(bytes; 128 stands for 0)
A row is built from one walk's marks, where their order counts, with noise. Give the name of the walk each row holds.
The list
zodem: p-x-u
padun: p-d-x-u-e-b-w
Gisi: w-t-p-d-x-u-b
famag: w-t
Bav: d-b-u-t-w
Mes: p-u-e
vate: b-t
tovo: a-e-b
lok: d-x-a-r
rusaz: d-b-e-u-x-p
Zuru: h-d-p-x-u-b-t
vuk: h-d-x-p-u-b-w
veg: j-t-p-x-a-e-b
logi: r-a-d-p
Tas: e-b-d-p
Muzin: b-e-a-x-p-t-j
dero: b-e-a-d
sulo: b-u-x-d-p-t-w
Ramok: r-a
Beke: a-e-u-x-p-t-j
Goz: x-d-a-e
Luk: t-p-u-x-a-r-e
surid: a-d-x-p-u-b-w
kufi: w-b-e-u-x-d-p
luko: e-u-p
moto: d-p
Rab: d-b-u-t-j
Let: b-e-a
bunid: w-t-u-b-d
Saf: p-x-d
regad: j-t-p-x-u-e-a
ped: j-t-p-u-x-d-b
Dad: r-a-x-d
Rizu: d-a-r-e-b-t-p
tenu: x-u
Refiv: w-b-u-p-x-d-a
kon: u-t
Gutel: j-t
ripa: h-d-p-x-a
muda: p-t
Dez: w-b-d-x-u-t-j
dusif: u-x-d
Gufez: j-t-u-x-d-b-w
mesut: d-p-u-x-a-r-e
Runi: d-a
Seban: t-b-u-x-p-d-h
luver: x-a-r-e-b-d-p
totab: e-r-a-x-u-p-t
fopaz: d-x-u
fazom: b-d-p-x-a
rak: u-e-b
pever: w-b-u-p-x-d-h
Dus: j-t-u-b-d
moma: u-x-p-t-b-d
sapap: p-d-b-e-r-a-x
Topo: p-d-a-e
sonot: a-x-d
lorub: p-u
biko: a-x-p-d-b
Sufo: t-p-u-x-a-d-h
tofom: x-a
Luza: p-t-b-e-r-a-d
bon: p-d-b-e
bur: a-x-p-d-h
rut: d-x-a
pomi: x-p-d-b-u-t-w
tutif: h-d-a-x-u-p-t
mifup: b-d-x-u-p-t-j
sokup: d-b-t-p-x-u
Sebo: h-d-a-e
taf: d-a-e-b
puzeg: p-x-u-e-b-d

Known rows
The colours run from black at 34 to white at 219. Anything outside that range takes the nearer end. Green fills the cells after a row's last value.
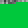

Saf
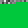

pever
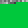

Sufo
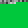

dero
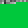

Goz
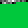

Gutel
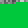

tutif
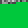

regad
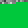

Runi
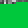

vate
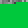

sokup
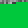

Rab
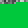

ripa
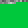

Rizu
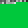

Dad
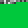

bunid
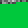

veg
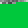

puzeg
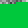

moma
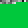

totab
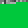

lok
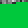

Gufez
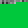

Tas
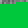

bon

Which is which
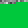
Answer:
Luk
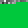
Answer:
kufi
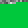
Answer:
taf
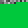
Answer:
Gisi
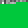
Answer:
sonot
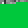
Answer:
rut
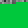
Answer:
moto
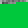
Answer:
rusaz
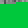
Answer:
fopaz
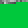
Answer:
kon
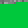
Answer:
Luza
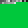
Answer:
Ramok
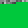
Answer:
Seban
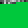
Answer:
famag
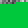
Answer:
Zuru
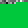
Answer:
Sebo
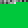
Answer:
Let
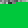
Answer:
zodem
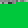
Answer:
Mes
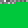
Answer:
Refiv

